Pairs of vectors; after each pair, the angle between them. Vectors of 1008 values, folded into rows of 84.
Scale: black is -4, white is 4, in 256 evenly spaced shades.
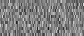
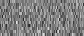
nearly opposite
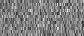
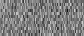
nearly opposite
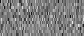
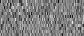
nearly parallel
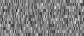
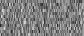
partly opposed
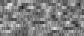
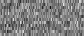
partly opposed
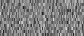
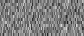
partly aligned
